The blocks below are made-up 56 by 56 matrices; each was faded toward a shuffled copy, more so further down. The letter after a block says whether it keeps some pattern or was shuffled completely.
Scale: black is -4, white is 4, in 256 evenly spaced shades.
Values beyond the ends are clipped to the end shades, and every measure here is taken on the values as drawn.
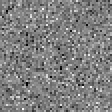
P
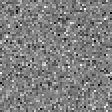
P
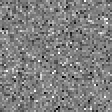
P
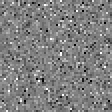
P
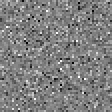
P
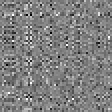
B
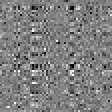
B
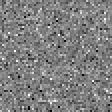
P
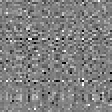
B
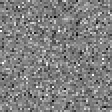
P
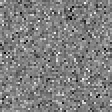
P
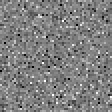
P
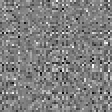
B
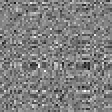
B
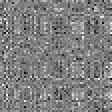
B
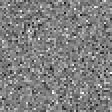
P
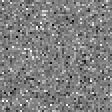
P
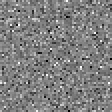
P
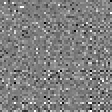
B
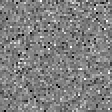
P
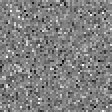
P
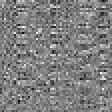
B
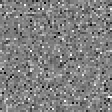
P
